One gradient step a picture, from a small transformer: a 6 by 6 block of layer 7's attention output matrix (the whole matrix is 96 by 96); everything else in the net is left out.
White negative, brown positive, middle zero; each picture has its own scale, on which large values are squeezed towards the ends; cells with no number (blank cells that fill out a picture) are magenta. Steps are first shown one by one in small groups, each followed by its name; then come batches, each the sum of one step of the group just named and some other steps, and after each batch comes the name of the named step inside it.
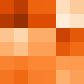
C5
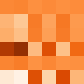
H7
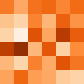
H7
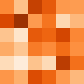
C5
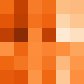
C5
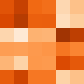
C5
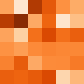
C5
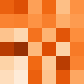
H7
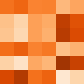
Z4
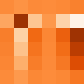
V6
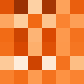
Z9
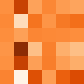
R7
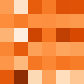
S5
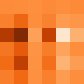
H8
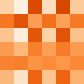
Z9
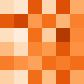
Z4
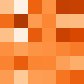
S5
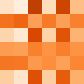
Z9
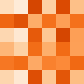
Z4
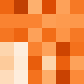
Z9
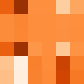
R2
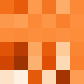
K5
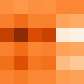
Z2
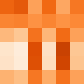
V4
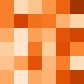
V4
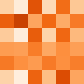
R2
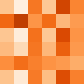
V4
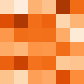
Z2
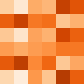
K5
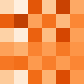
R2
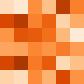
Z2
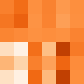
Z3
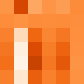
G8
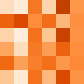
G8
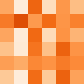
Z3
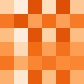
G8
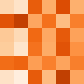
Z3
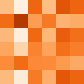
Z3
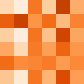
G8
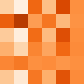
Z3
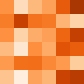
Z3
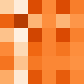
G8
